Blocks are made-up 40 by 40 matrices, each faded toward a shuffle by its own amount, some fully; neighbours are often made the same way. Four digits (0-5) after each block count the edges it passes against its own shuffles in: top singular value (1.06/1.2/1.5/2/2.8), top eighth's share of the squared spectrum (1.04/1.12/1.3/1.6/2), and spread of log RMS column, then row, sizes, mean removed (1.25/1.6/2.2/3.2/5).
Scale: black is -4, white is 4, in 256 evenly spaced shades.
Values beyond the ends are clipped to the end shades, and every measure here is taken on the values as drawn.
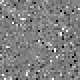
0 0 0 0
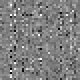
2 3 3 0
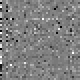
3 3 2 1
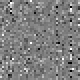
2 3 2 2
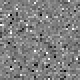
0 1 0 0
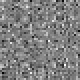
3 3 1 2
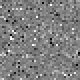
0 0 0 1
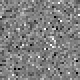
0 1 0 0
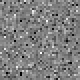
0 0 0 0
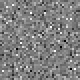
1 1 0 0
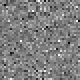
3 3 1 0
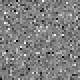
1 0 0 0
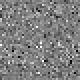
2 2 0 1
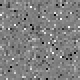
0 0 0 0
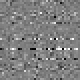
4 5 1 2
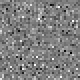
1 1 0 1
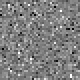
1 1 0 0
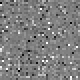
2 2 0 0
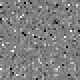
2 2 0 0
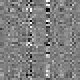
4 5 3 2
